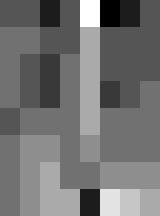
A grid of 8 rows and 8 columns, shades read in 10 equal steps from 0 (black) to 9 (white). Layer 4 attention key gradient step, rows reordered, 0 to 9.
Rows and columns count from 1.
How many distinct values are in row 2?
3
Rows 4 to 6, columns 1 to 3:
4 3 2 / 3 4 4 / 4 5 5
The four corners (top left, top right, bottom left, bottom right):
3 3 4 6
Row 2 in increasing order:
3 3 3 3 3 4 4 6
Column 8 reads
3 3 3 4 4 4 5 6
